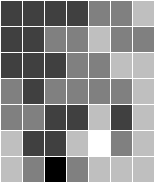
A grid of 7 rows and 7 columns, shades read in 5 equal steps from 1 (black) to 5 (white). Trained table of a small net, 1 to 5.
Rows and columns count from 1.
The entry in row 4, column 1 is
3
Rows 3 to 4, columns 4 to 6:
3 3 4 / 3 3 3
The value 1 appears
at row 7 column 3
